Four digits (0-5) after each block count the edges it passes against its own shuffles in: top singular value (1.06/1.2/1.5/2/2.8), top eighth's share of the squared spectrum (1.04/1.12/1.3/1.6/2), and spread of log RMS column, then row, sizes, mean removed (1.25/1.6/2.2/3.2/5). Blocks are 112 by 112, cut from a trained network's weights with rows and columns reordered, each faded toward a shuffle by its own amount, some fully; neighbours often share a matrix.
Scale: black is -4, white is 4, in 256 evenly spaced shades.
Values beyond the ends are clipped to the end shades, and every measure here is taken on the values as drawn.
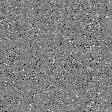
2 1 1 0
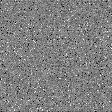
1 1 0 0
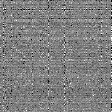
4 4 3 1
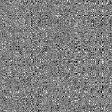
4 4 3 3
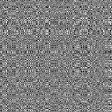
5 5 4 4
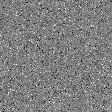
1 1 0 0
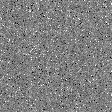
1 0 0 0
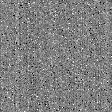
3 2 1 1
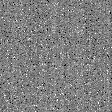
2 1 0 1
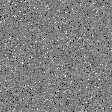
0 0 0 0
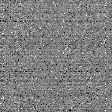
3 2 2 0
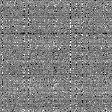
4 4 3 1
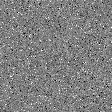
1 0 0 0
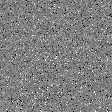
0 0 0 0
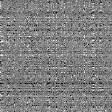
4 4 3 2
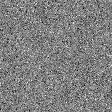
0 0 0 0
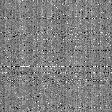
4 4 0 3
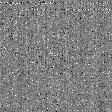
3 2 0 2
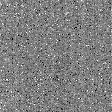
2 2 0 1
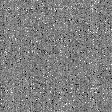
2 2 0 1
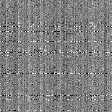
4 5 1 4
